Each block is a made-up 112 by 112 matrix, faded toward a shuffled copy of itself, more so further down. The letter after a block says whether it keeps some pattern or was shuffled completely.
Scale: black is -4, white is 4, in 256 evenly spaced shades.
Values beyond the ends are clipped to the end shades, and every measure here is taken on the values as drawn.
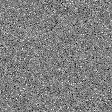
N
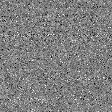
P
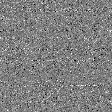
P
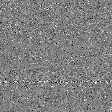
P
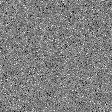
N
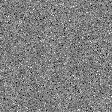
N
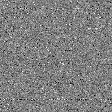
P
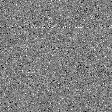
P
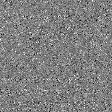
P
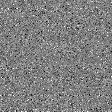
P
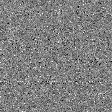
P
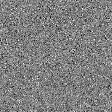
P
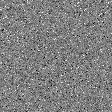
N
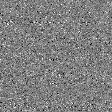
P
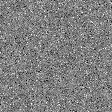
N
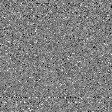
P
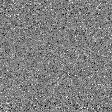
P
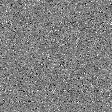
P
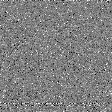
P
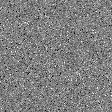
N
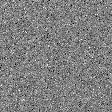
N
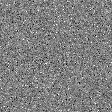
N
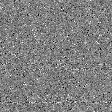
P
